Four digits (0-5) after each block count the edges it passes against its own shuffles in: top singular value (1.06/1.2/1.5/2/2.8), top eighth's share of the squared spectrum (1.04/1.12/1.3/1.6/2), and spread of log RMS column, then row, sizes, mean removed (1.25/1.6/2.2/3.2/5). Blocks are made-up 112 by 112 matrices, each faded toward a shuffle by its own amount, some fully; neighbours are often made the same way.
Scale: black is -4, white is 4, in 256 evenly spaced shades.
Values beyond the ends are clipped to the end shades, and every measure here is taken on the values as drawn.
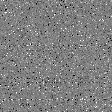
3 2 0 1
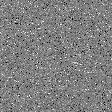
1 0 0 0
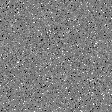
0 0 0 0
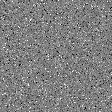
0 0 0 0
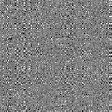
5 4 3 3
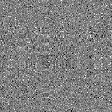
4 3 2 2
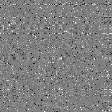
4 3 1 2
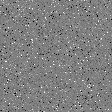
0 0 0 0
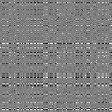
5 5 3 4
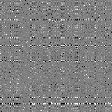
5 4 3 3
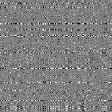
5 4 2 4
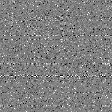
4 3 1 3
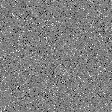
2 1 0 0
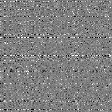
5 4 2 3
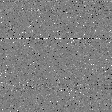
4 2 0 1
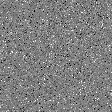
1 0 0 0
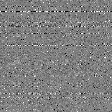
4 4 1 3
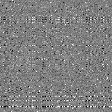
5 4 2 3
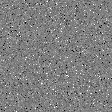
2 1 0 0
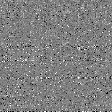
4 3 1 2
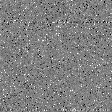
2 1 0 0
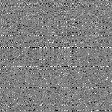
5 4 1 3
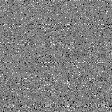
4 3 1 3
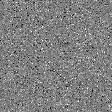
3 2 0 0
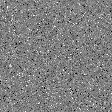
1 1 0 0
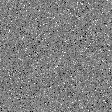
1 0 0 0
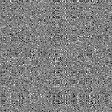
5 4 3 2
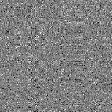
4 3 2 2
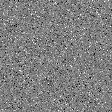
0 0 0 0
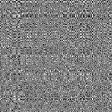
5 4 3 3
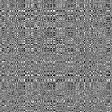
5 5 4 4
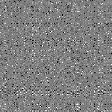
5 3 2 2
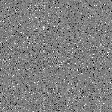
4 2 1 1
